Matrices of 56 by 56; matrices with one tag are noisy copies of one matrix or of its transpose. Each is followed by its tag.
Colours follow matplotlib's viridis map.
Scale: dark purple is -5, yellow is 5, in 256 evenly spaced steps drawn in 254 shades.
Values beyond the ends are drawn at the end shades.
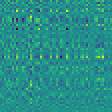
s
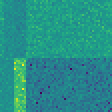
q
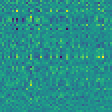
s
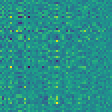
s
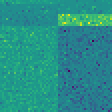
q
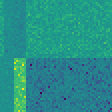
q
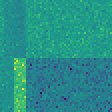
q
